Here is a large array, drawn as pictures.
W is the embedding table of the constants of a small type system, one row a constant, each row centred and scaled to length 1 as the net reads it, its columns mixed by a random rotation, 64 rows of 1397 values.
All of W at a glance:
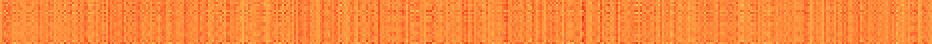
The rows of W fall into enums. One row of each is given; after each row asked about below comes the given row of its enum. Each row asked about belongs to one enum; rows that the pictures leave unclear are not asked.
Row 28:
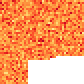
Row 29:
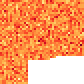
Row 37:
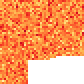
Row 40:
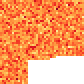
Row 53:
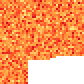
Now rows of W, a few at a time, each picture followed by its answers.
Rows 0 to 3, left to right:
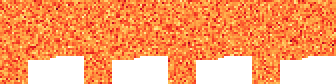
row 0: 40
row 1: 53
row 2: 37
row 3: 29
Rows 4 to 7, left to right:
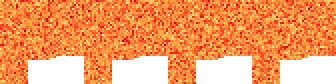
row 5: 29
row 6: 53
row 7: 40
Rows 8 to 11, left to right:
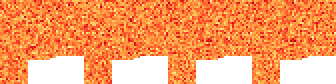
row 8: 40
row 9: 37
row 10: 28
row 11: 28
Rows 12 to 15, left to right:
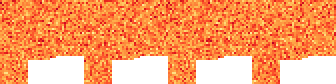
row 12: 28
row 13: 37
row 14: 28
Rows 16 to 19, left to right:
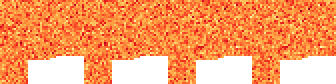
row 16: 37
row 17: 37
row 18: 40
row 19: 40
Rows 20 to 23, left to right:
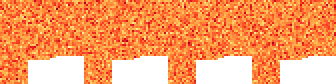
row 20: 40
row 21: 28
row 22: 37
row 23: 37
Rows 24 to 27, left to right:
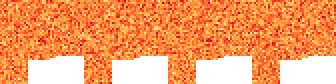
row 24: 29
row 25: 53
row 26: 28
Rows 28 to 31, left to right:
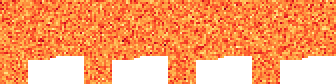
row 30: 40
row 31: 53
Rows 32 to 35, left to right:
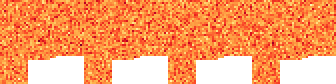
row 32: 29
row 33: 28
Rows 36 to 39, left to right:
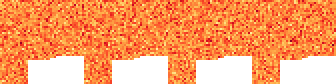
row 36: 37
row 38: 28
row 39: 29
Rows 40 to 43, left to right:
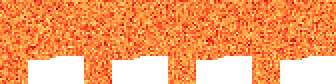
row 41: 37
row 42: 29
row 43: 28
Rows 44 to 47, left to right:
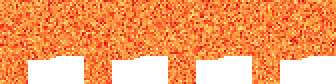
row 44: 37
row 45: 37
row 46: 53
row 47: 29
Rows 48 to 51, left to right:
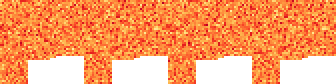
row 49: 53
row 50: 37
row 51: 53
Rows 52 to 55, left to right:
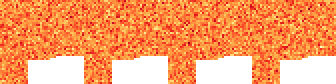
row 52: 37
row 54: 37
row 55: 40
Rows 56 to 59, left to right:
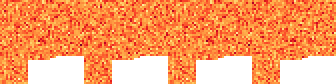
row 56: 29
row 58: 29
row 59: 28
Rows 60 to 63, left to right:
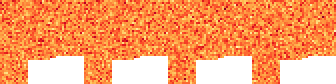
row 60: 28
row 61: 28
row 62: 40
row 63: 37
